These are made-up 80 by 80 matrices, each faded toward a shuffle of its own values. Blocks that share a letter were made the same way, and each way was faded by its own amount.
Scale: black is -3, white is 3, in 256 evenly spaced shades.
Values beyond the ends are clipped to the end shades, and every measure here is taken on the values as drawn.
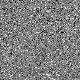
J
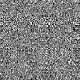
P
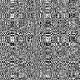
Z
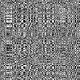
Z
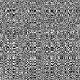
Z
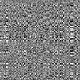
Z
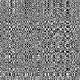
Z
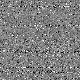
J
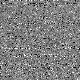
J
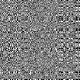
Z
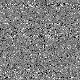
J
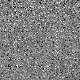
J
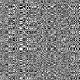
Z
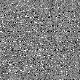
J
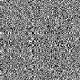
P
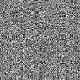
P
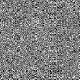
P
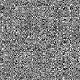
P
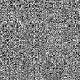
P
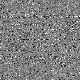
J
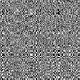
Z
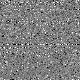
J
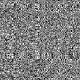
P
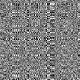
Z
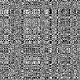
Z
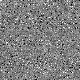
J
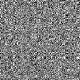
P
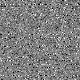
J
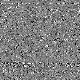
J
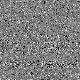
J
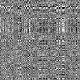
Z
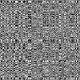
Z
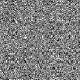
P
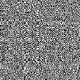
P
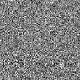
P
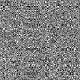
P
